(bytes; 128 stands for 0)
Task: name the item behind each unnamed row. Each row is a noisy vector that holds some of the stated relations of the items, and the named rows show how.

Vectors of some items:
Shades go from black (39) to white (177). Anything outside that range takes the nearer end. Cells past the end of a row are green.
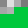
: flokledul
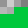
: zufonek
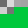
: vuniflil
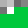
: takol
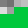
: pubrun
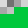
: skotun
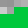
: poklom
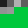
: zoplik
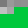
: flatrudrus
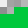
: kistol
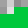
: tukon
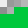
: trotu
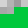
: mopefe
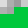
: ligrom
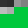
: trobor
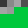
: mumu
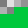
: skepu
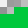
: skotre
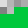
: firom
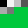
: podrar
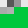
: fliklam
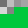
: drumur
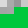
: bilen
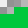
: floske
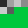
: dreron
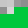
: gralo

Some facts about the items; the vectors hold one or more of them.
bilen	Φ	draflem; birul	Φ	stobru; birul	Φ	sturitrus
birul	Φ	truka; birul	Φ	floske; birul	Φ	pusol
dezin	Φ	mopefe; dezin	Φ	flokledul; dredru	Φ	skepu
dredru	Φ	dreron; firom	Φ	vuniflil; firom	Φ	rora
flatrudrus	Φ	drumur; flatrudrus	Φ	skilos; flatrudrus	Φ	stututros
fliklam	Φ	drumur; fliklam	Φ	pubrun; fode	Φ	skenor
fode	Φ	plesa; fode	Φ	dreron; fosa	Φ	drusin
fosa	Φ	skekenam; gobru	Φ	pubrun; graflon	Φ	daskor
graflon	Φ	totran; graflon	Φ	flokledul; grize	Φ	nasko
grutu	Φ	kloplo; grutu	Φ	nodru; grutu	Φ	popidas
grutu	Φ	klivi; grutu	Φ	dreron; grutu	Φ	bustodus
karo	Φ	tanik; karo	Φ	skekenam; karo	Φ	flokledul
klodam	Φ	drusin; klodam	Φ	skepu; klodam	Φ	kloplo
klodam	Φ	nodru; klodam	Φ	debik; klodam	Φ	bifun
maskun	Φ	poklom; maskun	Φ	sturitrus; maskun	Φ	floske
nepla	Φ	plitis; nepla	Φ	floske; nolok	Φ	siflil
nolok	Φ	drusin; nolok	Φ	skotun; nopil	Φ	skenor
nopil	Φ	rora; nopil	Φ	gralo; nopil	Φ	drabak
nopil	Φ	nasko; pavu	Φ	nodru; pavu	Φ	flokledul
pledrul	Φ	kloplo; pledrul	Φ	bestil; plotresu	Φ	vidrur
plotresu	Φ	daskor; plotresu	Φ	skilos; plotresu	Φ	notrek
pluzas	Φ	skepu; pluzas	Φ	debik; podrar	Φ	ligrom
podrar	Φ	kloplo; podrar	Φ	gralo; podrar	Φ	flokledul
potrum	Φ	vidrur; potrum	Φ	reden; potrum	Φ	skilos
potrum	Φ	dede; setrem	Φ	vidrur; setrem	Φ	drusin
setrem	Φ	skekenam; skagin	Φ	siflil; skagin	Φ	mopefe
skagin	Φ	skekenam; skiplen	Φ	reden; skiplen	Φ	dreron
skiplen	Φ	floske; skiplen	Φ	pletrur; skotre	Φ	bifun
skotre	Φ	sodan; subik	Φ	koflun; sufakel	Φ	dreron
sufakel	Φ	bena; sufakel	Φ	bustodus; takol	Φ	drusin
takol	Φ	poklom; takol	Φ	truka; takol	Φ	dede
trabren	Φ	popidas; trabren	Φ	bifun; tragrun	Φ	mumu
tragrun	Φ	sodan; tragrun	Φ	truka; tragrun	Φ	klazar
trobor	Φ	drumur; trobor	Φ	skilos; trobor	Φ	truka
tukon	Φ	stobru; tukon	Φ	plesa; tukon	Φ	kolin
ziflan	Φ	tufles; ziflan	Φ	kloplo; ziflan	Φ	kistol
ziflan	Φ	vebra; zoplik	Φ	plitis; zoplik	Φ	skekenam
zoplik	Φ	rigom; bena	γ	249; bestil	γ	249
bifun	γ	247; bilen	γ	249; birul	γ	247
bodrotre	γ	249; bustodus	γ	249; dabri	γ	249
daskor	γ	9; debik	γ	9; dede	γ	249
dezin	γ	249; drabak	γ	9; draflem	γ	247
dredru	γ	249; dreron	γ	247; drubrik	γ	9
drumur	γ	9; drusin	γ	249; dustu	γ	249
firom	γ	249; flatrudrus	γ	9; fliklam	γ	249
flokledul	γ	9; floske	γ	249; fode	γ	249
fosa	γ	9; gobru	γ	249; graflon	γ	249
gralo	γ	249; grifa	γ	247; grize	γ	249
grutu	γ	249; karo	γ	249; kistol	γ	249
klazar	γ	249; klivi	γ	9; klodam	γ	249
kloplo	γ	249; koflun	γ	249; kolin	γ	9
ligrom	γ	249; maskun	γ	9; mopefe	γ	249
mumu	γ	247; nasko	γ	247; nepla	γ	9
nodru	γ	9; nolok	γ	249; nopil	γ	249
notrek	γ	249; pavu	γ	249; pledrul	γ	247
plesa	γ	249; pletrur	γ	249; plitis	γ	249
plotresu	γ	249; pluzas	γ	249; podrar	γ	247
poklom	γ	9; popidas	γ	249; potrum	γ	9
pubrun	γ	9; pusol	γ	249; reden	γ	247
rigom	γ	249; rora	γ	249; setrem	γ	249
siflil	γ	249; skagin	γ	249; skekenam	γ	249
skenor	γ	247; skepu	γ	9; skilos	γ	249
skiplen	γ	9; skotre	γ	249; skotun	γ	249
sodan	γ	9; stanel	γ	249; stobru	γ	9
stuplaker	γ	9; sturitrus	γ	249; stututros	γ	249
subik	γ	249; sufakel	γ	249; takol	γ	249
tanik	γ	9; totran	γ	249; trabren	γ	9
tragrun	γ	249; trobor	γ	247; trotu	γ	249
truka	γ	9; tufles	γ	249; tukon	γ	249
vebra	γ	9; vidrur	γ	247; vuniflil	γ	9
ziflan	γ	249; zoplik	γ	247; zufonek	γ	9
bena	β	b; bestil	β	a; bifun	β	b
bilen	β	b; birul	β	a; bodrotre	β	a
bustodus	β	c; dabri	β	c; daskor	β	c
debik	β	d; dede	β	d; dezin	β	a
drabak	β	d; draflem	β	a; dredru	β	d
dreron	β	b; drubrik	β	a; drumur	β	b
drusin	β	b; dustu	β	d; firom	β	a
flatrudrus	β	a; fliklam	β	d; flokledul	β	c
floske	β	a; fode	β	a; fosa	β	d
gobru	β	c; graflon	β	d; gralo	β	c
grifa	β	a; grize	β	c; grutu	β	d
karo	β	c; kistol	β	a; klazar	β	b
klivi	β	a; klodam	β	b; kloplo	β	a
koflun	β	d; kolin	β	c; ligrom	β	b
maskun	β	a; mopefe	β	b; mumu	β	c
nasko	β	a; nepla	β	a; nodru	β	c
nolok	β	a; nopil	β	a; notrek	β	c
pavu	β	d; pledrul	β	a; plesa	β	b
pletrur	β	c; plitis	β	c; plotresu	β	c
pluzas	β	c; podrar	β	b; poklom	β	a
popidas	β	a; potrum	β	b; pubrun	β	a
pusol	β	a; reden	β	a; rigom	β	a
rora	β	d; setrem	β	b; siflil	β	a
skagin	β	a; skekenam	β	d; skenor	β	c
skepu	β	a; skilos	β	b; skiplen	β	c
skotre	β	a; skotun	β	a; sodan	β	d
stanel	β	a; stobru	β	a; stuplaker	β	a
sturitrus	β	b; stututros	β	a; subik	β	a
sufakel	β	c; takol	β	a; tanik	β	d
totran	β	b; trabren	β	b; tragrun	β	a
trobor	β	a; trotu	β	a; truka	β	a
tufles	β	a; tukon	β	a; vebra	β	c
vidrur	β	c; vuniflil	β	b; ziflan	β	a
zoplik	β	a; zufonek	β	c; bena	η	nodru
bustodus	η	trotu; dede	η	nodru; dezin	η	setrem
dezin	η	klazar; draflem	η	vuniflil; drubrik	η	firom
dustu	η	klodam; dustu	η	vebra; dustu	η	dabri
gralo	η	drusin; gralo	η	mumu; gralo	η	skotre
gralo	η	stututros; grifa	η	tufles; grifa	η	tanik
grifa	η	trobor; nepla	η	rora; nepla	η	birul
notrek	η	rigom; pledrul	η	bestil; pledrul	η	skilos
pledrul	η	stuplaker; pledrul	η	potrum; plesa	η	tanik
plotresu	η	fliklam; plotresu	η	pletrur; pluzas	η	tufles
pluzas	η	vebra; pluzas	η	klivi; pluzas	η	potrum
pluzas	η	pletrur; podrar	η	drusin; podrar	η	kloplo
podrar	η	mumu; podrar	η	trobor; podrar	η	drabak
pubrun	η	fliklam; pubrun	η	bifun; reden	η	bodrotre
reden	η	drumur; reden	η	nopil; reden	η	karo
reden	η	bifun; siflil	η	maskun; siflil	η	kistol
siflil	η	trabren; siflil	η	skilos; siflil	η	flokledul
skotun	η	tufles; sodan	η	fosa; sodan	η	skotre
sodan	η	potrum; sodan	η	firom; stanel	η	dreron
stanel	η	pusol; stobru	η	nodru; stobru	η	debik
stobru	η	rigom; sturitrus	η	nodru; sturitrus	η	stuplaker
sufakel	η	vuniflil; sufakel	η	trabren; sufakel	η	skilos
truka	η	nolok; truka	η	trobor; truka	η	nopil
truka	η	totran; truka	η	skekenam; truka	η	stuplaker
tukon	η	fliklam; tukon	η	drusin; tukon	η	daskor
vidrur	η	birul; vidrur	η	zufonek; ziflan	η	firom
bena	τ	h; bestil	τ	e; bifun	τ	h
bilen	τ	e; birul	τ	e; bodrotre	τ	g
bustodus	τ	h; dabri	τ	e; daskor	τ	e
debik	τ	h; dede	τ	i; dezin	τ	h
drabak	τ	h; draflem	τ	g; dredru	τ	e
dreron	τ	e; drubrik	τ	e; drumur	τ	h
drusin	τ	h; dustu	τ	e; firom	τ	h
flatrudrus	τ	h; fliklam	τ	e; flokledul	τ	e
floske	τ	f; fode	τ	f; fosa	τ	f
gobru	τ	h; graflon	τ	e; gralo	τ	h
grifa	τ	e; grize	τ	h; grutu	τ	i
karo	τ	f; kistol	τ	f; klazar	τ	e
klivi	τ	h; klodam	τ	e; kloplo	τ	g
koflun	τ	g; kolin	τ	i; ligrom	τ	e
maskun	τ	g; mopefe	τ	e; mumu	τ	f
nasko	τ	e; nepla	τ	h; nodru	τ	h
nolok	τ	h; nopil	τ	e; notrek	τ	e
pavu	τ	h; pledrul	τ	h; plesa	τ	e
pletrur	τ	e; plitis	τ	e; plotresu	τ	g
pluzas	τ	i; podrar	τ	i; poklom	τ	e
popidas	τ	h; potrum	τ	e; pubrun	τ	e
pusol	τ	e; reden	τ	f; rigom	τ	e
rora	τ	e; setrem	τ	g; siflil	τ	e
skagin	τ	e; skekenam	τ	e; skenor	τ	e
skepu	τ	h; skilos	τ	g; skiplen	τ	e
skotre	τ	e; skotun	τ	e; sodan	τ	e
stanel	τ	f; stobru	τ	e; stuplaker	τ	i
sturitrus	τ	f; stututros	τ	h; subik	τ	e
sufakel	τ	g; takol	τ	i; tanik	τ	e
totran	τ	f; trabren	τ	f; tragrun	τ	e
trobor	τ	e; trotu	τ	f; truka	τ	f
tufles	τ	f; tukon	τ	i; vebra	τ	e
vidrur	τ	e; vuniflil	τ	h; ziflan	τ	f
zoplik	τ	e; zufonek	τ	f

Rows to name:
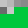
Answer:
nolok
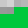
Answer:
klodam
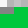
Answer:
kloplo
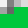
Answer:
koflun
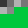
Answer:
nasko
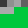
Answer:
skenor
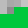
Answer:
sturitrus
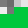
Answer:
sodan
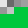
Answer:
plotresu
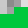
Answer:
plesa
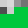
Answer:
karo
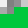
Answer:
skilos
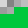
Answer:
stanel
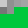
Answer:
setrem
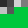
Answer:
draflem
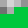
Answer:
dezin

